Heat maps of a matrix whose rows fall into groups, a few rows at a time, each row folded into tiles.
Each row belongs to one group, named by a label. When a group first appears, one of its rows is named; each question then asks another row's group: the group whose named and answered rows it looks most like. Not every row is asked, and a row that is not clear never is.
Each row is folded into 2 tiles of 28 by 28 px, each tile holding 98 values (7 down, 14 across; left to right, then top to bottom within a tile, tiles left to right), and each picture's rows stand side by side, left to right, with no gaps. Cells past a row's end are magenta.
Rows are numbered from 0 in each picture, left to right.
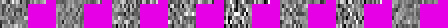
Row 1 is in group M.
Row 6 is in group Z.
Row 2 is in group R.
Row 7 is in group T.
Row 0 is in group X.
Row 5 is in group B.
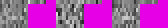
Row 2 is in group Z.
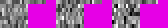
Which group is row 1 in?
T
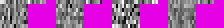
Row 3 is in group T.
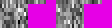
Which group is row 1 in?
M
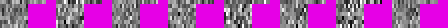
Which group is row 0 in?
X
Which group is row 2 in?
R
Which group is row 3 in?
B
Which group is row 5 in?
M
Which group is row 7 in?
M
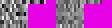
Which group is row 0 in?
B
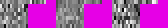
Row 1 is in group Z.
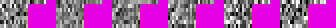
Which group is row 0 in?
B
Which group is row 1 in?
Z
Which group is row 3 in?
T
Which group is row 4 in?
R
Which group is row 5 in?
X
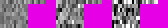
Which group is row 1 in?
T
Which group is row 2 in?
X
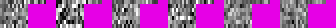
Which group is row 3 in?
Z
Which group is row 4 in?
T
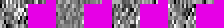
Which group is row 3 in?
M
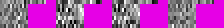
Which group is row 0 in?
R
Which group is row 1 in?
B
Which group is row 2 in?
B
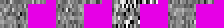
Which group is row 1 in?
B
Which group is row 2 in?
R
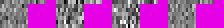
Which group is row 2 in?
M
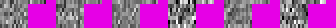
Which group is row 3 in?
X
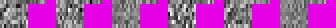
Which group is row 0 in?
T
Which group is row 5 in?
R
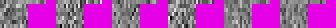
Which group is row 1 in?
R
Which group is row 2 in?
M
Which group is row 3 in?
Z
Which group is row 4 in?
M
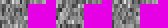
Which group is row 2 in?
X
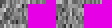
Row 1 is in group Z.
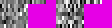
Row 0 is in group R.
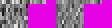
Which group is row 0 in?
X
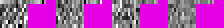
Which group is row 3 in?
Z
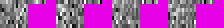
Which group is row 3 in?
T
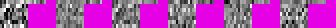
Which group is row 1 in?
B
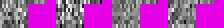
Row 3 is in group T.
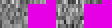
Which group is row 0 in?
X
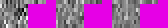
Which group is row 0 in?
M
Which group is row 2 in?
Z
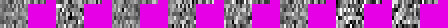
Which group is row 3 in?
R
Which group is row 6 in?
Z
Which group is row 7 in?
T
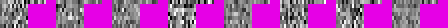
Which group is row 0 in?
R
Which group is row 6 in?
M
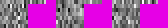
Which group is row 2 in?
T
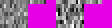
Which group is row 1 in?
X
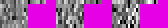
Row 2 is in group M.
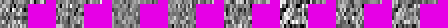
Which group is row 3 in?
R
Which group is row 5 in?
T
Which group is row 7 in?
T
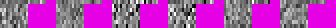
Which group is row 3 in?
M
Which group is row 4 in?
Z
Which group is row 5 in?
T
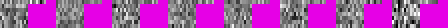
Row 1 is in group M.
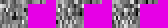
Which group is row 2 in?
B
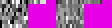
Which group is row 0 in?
X
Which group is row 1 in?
Z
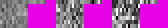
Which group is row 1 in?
M
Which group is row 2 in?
Z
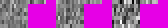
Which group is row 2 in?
X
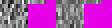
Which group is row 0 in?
X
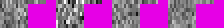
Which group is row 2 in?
B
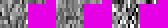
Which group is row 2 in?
M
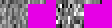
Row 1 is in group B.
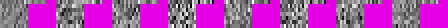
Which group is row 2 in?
M
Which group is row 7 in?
R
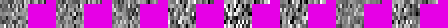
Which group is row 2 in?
M
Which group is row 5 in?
X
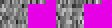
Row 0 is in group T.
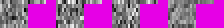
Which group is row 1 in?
X
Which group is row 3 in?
T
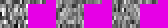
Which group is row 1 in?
T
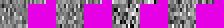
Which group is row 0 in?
Z
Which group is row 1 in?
R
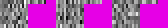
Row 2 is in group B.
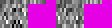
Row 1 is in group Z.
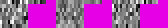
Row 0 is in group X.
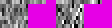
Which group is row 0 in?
X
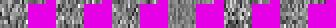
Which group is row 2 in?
M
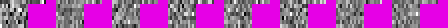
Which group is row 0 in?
M
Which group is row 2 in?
T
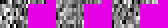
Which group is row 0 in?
Z
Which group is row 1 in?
T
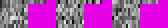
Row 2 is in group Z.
